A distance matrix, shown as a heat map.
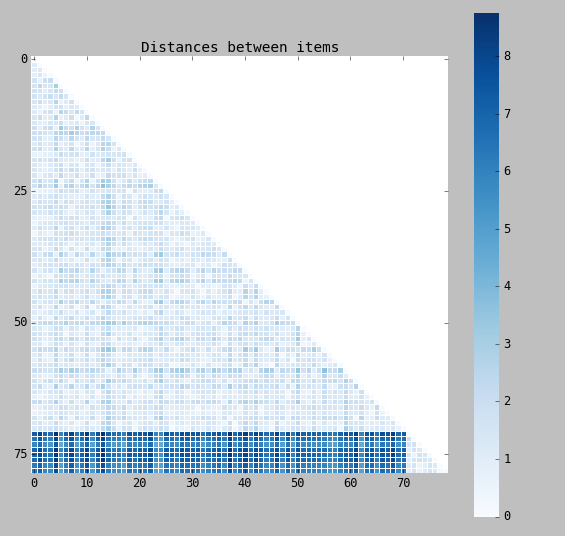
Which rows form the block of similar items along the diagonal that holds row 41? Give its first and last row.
0 to 70
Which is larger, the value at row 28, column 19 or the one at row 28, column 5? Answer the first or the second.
the second
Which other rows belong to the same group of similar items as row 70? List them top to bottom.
0, 1, 2, 3, 4, 5, 6, 7, 8, 9, 10, 11, 12, 13, 14, 15, 16, 17, 18, 19, 20, 21, 22, 23, 24, 25, 26, 27, 28, 29, 30, 31, 32, 33, 34, 35, 36, 37, 38, 39, 40, 41, 42, 43, 44, 45, 46, 47, 48, 49, 50, 51, 52, 53, 54, 55, 56, 57, 58, 59, 60, 61, 62, 63, 64, 65, 66, 67, 68, 69
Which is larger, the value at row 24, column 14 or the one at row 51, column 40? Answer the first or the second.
the first
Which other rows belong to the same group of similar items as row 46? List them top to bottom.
0, 1, 2, 3, 4, 5, 6, 7, 8, 9, 10, 11, 12, 13, 14, 15, 16, 17, 18, 19, 20, 21, 22, 23, 24, 25, 26, 27, 28, 29, 30, 31, 32, 33, 34, 35, 36, 37, 38, 39, 40, 41, 42, 43, 44, 45, 47, 48, 49, 50, 51, 52, 53, 54, 55, 56, 57, 58, 59, 60, 61, 62, 63, 64, 65, 66, 67, 68, 69, 70
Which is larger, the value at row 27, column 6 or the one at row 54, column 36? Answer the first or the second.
the first
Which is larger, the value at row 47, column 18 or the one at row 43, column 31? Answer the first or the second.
the first
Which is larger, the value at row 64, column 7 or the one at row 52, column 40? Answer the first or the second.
the second
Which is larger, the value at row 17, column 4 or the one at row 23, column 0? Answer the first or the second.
the first
